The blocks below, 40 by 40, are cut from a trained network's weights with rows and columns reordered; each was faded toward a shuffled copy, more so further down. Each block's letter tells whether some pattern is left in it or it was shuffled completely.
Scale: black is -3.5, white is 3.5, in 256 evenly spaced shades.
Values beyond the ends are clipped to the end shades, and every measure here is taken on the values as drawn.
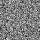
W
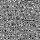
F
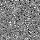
W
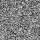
W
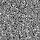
W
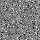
W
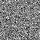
W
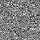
F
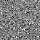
F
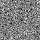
F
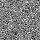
W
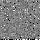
F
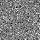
W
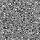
F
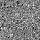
F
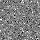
W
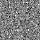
F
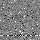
F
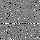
F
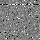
F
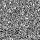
W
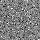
W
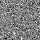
W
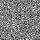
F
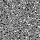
W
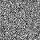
F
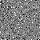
F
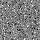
W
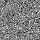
W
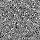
W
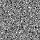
F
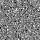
W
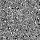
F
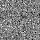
W
